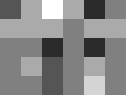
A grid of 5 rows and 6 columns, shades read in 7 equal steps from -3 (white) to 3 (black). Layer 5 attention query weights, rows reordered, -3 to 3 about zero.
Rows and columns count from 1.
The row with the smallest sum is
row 2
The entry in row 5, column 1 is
0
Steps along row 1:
down down up up down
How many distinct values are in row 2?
2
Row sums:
-2 -5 4 -1 -1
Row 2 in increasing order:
-1 -1 -1 -1 -1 0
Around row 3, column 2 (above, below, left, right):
-1 -1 0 2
